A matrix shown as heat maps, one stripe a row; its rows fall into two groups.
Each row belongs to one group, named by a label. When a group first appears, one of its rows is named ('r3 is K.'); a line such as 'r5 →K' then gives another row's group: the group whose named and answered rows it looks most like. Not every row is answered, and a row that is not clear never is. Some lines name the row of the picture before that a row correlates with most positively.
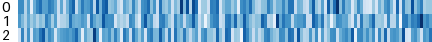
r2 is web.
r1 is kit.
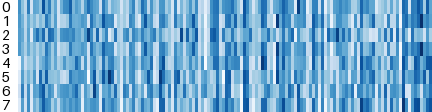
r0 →kit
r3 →kit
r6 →web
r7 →kit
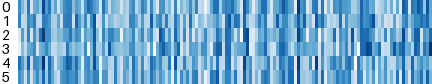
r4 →web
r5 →web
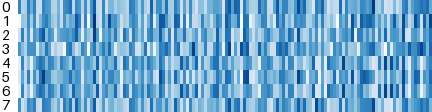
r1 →kit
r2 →web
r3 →kit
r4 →web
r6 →web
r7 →kit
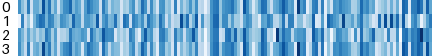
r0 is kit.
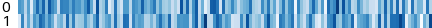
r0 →web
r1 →web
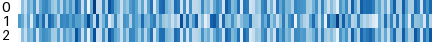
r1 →web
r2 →kit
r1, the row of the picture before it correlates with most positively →0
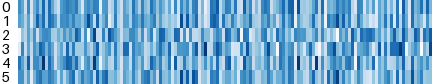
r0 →web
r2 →kit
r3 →web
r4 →web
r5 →web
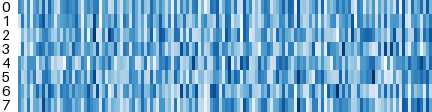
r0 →web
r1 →web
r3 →web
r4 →kit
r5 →kit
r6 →web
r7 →kit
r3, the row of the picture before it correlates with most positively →1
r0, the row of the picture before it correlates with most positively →0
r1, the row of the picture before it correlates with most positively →4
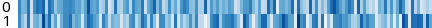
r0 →web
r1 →kit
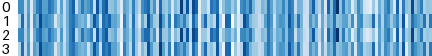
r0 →web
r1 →web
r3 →web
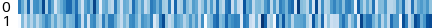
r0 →web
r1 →kit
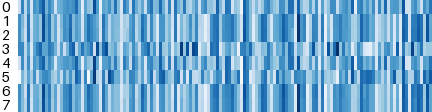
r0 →web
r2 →kit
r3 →web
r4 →web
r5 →kit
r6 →kit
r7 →kit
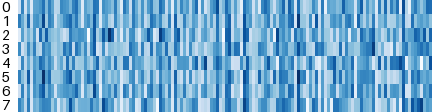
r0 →web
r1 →web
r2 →kit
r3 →kit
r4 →web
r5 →kit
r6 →web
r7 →kit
